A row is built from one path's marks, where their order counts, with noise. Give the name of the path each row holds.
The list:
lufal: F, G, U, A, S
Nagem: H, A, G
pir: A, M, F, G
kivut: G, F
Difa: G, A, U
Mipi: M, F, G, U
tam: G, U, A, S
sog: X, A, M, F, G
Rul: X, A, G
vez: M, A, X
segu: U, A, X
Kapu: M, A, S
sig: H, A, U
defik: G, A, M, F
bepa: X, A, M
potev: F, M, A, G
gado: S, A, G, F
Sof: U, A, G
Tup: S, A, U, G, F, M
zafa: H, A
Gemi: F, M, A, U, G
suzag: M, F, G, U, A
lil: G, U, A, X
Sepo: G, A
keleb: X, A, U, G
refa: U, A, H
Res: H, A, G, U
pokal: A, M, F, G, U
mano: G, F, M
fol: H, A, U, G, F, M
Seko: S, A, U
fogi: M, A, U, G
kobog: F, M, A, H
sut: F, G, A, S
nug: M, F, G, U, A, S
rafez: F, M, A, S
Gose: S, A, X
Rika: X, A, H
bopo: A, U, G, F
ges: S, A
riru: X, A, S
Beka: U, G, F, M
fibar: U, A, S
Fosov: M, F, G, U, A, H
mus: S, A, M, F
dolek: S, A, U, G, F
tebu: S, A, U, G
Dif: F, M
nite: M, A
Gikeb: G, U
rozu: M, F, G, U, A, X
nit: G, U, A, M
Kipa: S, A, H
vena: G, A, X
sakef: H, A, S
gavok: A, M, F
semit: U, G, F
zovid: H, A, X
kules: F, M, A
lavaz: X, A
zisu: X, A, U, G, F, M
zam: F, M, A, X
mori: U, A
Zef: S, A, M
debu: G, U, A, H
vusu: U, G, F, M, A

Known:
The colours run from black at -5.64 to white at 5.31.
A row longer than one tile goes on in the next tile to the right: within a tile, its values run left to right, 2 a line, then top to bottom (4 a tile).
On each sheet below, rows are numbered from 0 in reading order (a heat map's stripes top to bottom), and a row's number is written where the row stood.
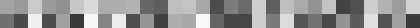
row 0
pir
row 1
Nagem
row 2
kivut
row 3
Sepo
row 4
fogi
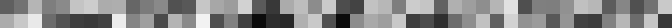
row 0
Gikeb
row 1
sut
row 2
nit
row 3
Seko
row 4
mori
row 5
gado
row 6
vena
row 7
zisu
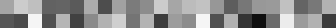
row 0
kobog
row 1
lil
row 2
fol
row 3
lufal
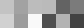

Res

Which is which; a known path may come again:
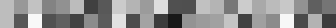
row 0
defik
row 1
fogi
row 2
mori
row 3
fol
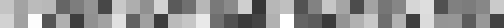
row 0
Res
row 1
Difa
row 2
Gikeb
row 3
Beka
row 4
lil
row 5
vena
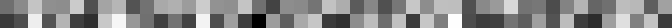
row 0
pokal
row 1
semit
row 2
pir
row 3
segu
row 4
zisu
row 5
mano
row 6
sog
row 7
refa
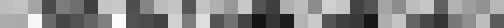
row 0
kivut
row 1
Mipi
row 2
Sepo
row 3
Seko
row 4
Gose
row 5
gado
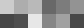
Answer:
sut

